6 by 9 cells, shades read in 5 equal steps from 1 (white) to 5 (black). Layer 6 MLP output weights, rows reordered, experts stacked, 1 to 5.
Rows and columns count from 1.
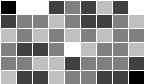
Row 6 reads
2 4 4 2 3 3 4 4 5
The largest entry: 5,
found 2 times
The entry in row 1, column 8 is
4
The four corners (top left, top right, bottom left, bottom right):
5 1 2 5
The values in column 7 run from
2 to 4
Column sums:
19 18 16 16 16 19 18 20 17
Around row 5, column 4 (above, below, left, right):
3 2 2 4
